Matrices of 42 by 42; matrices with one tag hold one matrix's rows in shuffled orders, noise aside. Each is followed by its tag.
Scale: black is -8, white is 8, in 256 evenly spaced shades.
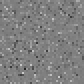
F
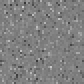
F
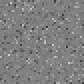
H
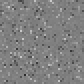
F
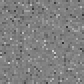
H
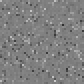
H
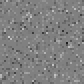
H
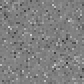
H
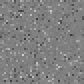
F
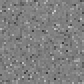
H
